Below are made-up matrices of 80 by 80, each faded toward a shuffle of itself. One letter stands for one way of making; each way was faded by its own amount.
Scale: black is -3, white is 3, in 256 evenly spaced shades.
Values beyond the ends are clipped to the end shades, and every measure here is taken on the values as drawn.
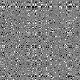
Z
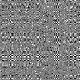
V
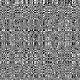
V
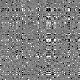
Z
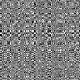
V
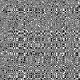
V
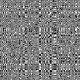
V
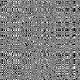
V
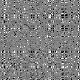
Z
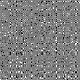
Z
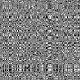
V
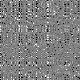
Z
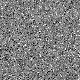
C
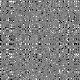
Z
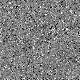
C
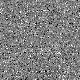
C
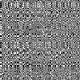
V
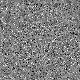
C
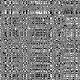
V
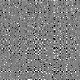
Z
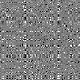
Z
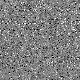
C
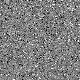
C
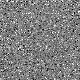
C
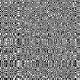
V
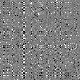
Z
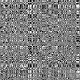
V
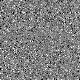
C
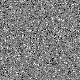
C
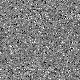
C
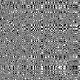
V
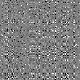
Z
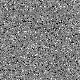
C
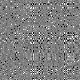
Z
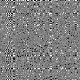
Z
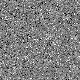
C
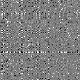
Z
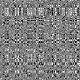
V
